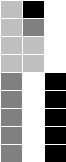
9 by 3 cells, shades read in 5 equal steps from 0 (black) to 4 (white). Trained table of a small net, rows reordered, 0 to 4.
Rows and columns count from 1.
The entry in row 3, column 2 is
3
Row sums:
7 9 10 10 6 6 6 6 6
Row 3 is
3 3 4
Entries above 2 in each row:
2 2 3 3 1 1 1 1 1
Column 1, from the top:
3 3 3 3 2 2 2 2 2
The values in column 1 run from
2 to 3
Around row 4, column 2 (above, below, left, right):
3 4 3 4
